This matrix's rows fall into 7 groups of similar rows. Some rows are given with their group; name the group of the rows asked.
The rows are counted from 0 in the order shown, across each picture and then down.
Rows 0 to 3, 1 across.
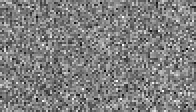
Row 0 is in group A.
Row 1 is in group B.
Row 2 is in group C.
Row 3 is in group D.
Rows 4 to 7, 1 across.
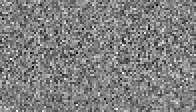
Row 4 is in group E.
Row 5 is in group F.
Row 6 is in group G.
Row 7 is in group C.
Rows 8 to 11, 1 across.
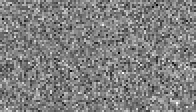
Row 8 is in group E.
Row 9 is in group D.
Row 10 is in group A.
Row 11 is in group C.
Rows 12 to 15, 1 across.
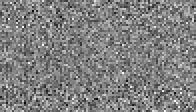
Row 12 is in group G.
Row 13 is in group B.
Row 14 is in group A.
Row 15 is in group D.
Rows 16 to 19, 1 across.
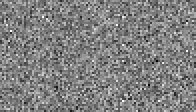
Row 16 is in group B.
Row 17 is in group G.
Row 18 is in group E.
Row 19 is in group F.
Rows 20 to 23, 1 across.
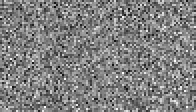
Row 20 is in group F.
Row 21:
G
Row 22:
G
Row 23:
C
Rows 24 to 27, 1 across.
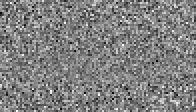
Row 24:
G
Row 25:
A
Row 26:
E
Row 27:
C
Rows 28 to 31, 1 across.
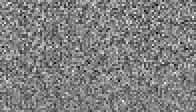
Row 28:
E
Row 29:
E
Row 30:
D
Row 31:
A
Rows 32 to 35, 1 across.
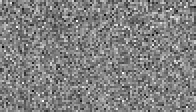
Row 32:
C
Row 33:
E
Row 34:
G
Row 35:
B
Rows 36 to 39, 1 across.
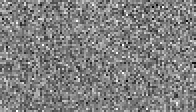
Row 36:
E
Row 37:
B
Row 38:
A
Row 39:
C
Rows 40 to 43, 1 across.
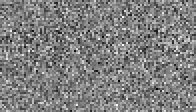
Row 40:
F
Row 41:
A
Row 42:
D
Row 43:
E
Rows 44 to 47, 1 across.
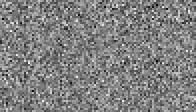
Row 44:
E
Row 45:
G
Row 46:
E
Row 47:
B
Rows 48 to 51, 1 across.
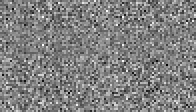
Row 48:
B
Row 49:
B
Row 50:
E
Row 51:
E
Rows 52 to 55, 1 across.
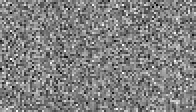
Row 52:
E
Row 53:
G
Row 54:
G
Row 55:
C
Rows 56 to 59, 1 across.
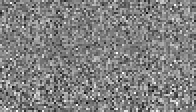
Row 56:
G
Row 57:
C
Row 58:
G
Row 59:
C
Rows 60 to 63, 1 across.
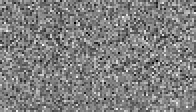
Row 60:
A
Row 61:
D
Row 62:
E
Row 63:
C
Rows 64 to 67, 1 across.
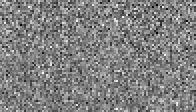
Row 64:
E
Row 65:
E
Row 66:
B
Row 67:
C
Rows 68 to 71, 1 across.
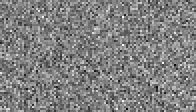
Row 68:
B
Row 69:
G
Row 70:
D
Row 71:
A
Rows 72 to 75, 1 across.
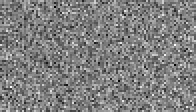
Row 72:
F
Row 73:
D
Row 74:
D
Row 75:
G
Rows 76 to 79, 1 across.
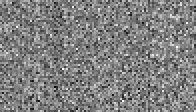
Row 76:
C
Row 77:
C
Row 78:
F
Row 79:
F
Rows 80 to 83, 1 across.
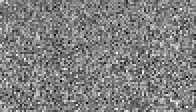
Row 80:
D
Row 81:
C
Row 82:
E
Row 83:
C
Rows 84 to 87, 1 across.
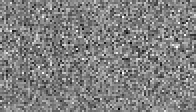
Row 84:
B
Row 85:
C
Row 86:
B
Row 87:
D
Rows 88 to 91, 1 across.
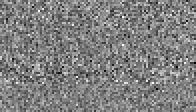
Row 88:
B
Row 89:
A
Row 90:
C
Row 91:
E
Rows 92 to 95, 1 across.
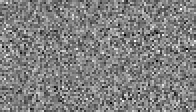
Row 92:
D
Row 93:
E
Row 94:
E
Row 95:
F
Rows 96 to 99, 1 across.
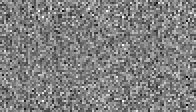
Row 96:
B
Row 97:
A
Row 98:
E
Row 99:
B
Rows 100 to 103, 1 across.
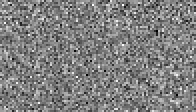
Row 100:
E
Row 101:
A
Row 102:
C
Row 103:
C
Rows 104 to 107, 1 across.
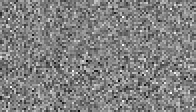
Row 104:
G
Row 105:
G
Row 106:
D
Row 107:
G
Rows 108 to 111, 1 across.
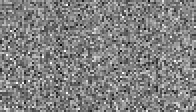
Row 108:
F
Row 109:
G
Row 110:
G
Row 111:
A
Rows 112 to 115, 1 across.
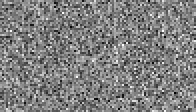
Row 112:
F
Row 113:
A
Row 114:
E
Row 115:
D
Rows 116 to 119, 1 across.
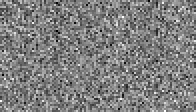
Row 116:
A
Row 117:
A
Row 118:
E
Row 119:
D
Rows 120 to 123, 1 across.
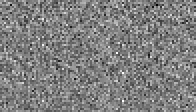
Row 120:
E
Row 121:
B
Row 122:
A
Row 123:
B
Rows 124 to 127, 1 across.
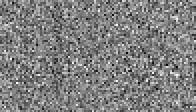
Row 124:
C
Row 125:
A
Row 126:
C
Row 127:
E
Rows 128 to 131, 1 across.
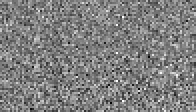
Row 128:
B
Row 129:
C
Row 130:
C
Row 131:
F
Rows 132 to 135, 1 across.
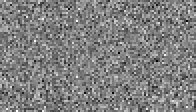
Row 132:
E
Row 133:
D
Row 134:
E
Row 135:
C
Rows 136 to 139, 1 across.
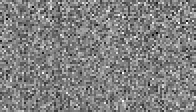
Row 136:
B
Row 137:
E
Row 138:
B
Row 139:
A
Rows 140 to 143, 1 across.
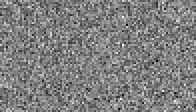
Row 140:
A
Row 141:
B
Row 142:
E
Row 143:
D
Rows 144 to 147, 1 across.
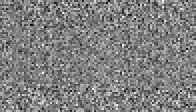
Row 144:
F
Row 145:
B
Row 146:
B
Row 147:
E
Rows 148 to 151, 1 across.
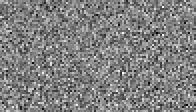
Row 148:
D
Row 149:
E
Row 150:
B
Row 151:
E
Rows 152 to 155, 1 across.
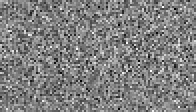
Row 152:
D
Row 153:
E
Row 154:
F
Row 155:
D
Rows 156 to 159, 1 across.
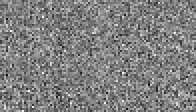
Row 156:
B
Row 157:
G
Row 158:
B
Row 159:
A
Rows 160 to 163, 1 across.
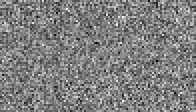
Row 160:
A
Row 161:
D
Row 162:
E
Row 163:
F
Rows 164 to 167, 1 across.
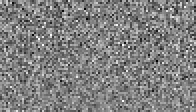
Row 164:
C
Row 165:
B
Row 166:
E
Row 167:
G
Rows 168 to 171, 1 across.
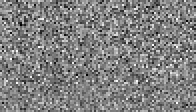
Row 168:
E
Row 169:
E
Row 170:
C
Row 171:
E
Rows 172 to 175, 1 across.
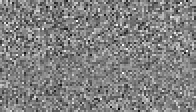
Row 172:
C
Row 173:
G
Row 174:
G
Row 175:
D
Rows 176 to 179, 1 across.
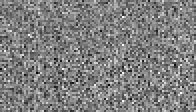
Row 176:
F
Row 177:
A
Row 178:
F
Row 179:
F
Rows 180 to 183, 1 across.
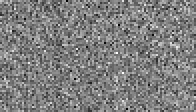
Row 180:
D
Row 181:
C
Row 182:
A
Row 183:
A
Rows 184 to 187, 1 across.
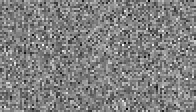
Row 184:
F
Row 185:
B
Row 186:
G
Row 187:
A
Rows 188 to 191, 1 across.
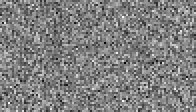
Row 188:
A
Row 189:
C
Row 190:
E
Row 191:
G
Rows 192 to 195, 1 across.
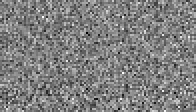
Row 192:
B
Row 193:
D
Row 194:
F
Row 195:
D
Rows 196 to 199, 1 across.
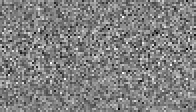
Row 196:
F
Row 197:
E
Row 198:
G
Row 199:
D
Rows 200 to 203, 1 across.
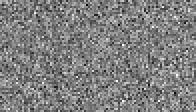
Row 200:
D
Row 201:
B
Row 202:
C
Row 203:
F
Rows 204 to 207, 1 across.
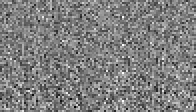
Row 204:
B
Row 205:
F
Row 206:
A
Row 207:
A
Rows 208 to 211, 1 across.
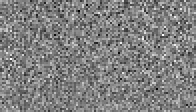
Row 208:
D
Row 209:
D
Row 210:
G
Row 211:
E
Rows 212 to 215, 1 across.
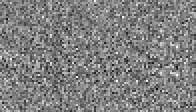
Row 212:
B
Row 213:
C
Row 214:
C
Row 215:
E
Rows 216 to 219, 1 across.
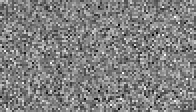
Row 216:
D
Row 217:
E
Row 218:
G
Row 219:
D
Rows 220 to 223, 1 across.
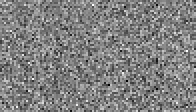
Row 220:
E
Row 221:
G
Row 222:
A
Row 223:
E
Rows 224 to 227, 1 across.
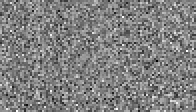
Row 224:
G
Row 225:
G
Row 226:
E
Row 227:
C
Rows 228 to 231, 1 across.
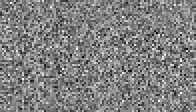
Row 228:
G
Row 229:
E
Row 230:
F
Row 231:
F
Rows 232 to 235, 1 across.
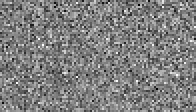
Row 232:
F
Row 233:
B
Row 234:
C
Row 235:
E
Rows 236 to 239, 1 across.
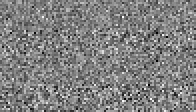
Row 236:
B
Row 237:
E
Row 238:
E
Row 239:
F
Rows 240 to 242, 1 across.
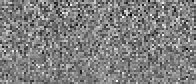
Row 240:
F
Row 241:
E
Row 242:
B
